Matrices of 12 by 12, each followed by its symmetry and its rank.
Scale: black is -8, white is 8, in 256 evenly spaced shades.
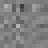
neither, rank two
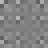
symmetric, rank two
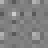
symmetric, rank two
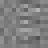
neither, rank two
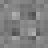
symmetric, rank two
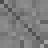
symmetric, full rank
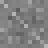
symmetric, full rank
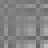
symmetric, rank one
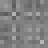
symmetric, rank two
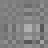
symmetric, rank one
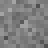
symmetric, full rank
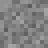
symmetric, full rank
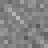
symmetric, full rank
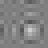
symmetric, rank one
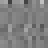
neither, rank two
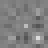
symmetric, rank two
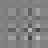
symmetric, rank one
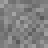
symmetric, full rank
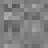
neither, rank two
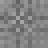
symmetric, rank two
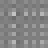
symmetric, rank one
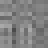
neither, rank two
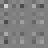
symmetric, rank one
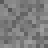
symmetric, full rank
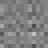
neither, rank two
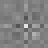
symmetric, rank two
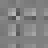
symmetric, rank one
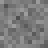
symmetric, full rank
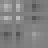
symmetric, rank one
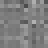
neither, rank two
